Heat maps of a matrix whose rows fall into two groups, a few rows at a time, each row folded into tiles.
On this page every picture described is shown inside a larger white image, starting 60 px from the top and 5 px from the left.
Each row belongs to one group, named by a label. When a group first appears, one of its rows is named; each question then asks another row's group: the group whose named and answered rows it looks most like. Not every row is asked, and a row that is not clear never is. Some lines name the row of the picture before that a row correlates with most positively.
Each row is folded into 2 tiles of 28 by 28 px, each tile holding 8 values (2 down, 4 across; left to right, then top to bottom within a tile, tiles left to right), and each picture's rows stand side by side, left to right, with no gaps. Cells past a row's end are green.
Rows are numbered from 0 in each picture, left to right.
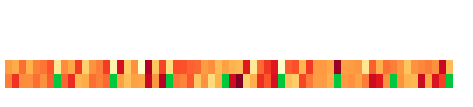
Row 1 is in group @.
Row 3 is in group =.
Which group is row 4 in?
@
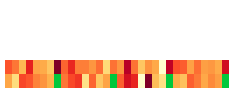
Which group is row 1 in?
=
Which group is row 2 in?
=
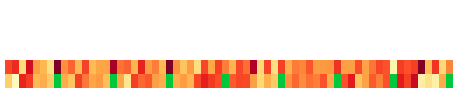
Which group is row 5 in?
=
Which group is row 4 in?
=
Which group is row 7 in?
=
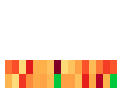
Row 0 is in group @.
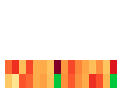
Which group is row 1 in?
=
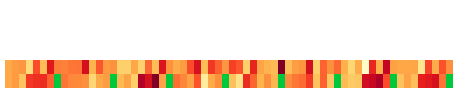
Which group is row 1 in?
=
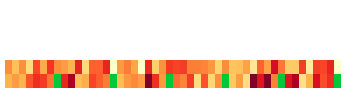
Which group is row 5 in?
@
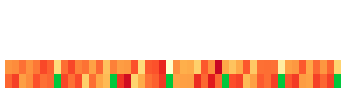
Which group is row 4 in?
@
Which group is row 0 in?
@
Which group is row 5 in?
@
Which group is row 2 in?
@
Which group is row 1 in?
=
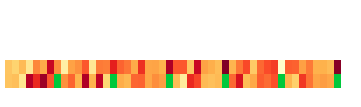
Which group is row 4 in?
@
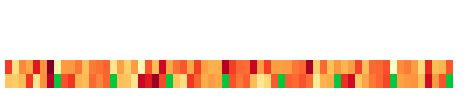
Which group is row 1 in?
@
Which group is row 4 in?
=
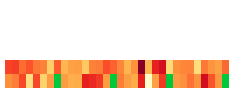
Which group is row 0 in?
=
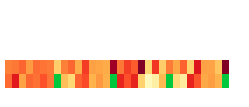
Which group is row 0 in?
@
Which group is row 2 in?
=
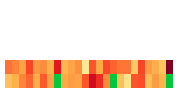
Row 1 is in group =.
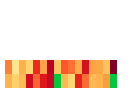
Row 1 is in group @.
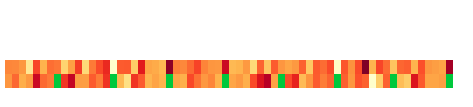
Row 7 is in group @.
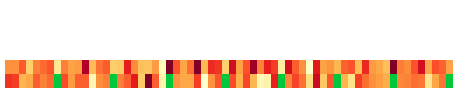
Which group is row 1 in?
=
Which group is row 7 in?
=
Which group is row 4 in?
=
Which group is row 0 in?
@
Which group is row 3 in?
=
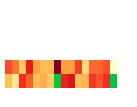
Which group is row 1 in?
@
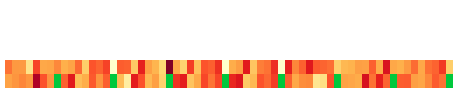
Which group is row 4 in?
@
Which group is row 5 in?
=
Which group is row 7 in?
@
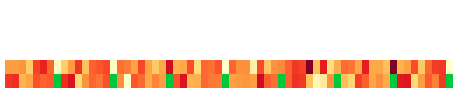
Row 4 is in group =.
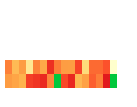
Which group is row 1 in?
@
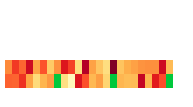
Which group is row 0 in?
=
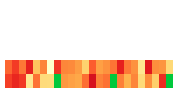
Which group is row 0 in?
=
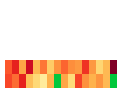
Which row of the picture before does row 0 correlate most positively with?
0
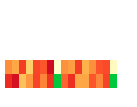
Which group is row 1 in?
@
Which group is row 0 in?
@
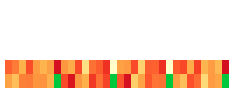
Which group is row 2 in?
@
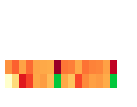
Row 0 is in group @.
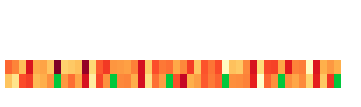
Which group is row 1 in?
=
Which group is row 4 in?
=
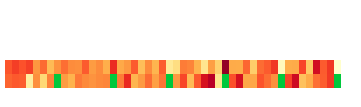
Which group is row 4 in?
@
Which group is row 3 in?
=
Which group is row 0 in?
=
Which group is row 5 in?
@
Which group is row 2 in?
@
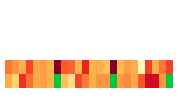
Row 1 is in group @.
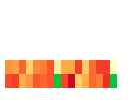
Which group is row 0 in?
@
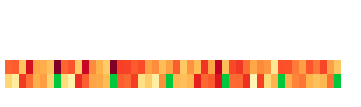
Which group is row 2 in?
=
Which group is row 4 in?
=
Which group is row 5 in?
=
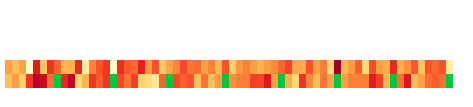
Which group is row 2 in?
=
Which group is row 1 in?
@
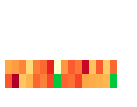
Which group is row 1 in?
=
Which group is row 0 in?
@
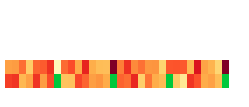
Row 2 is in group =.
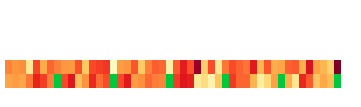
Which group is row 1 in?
@
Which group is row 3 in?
=
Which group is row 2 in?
@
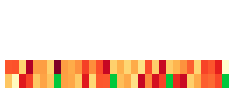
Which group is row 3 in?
@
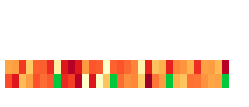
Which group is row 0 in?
@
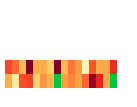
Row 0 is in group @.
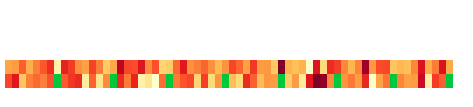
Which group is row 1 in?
=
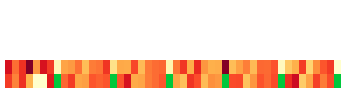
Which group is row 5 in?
@
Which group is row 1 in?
@
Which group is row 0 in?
=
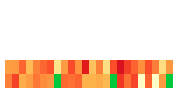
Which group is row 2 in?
=
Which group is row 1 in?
=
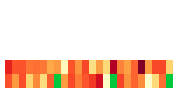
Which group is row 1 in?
=
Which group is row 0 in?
=
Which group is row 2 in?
=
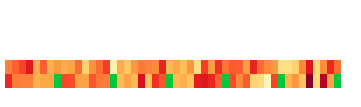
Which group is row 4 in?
=
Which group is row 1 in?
@
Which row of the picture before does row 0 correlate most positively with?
2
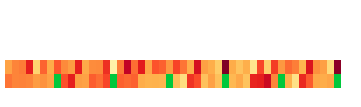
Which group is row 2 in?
=
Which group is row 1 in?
@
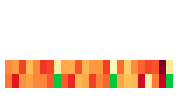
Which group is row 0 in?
@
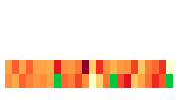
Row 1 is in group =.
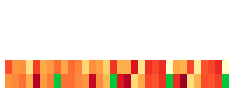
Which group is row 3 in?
@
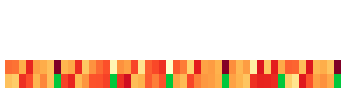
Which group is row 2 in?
@
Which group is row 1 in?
@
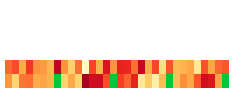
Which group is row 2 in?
=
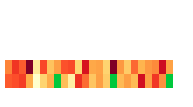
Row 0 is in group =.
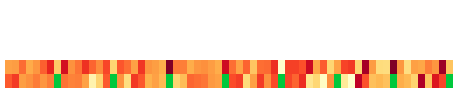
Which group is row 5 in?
=
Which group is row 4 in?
@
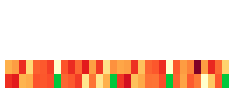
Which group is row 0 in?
@
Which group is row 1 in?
=
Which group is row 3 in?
=
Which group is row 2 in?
@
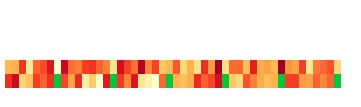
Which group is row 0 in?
@
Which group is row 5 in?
@
